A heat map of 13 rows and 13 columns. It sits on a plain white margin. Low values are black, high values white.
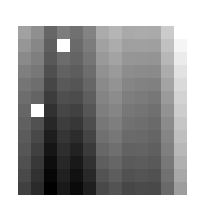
Lone odd cells: 2, each higher than its neighbours. Ninth with the lowest average: bottom left. Ninth with the highest average: top right. Mirror symmetry: none. Slope: up to the top right.
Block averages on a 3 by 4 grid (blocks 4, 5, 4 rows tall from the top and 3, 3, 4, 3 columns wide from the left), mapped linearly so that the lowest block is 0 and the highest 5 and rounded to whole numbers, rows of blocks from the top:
3345 | 2134 | 0023
